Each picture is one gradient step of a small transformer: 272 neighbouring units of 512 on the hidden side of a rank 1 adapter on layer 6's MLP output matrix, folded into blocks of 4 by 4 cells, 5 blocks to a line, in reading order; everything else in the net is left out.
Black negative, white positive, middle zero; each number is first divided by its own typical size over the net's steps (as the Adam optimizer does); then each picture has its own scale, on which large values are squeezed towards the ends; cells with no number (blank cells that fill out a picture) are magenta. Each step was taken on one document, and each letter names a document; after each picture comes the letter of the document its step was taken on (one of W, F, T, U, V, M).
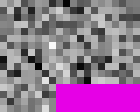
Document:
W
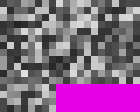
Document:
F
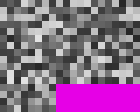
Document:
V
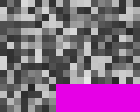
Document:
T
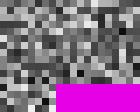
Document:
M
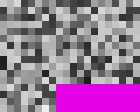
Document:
T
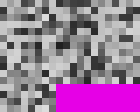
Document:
F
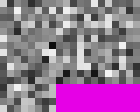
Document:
M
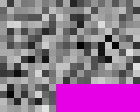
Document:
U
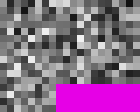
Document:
T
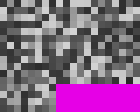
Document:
T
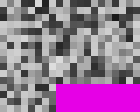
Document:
F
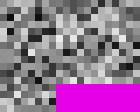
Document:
T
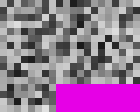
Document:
U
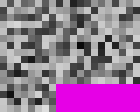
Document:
U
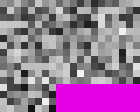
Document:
M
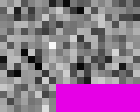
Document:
W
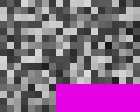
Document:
V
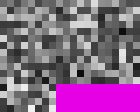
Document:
M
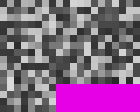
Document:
V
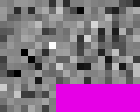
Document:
W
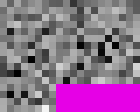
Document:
U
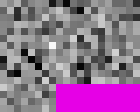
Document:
W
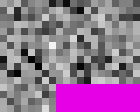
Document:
W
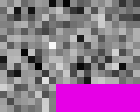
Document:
W
